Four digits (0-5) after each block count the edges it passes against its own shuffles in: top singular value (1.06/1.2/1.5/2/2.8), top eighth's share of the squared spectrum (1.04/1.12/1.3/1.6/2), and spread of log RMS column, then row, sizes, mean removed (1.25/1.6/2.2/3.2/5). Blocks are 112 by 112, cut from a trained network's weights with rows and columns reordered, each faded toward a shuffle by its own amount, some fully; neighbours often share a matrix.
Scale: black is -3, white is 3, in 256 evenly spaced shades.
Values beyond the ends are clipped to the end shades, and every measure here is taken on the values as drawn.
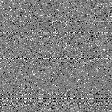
4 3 0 3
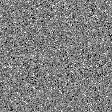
2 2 1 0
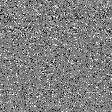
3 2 0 2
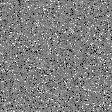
0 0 0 0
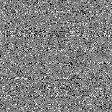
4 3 0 3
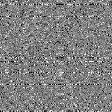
4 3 0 3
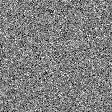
0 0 0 0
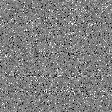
3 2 0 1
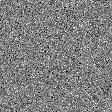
0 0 0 0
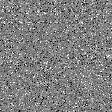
3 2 0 1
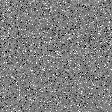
2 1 0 1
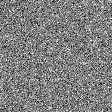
0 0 0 0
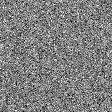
1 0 0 0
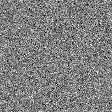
2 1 0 0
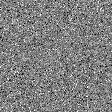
1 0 0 0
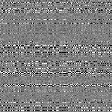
5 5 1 5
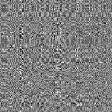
5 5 3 3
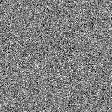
3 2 0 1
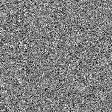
2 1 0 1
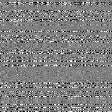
4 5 1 5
